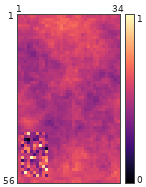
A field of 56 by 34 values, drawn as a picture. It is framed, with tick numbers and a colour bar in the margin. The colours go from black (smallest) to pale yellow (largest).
There is no overall slope. The distribution is heavy-tailed on both sides. Values change most from cell to cell in the bottom left. In the bottom left lies a patch that is rougher than the rest. The field is mottled with small blotches. The top middle is the ninth with the highest average.
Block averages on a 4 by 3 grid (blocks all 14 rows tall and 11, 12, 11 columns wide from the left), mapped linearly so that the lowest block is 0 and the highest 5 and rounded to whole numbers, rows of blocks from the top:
2 5 3 | 0 2 0 | 1 0 1 | 3 4 3
